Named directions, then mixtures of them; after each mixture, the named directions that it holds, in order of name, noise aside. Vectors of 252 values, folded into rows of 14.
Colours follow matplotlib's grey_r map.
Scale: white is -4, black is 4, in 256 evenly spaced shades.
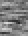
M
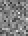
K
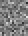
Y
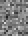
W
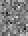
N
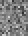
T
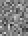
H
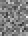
N, Y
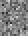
N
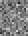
H, K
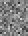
H, K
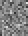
T, W, Y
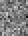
N, Y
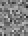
Y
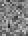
H, K, N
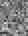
K, M, W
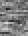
M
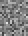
Y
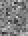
M, N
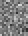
H, Y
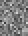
H, W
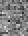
M, T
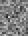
T, W, Y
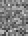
K, T, W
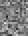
K, M, W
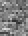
K, M
